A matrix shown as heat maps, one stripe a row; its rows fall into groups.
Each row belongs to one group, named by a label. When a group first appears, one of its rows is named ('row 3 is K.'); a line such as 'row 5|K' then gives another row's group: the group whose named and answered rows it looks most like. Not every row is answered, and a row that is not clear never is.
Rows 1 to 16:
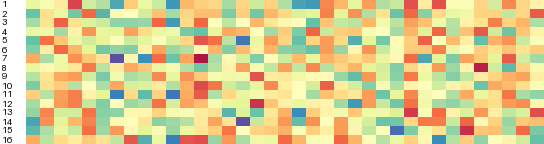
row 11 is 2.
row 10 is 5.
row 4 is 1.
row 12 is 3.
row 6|3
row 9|3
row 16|2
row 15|1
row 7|2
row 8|1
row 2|5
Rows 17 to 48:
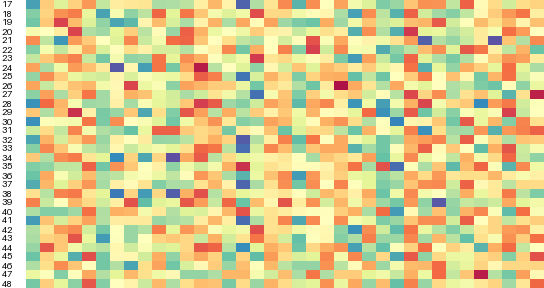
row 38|2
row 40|1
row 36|5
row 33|5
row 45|5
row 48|5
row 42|3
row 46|3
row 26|2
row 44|5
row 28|5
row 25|5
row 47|1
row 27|1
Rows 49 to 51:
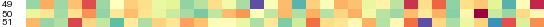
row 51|2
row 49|1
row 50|1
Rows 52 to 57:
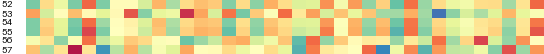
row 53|2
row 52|5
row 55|5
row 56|1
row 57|2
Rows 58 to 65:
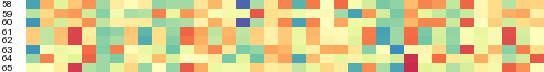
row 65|3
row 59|3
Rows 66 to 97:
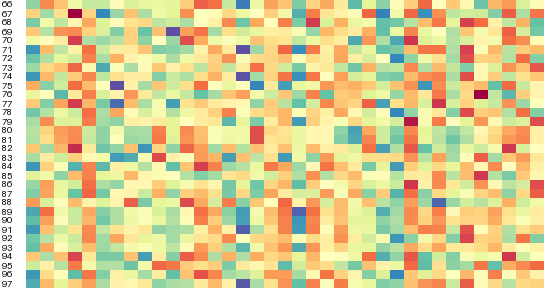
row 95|3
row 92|1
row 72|1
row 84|5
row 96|5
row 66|5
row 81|3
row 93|5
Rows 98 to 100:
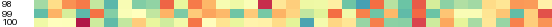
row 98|3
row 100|3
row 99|5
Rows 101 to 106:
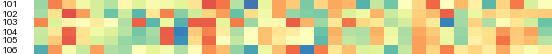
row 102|3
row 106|5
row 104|3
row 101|5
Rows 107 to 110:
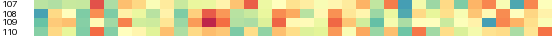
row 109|5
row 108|5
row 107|1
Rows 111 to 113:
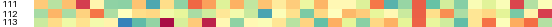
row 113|3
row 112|1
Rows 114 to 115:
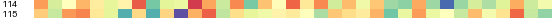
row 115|2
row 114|2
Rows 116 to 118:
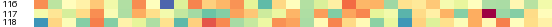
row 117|1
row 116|2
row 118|5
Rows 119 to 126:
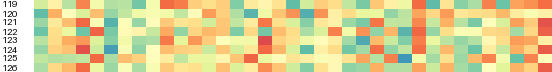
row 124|3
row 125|1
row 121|3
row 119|3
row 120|5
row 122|5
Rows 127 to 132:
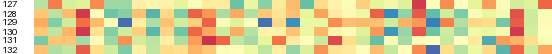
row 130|2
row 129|2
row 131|5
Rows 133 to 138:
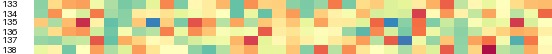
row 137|1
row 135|2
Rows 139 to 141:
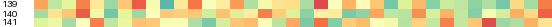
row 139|2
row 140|3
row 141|1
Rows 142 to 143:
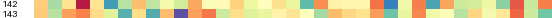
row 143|2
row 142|2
